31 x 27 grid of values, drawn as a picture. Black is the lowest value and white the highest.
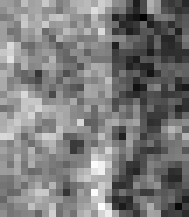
Average level on the scale: 50%. Histogram: bell-shaped. Seam: vertical, 60% of the way across, the left part higher. Ninth with the lowest average: top right.
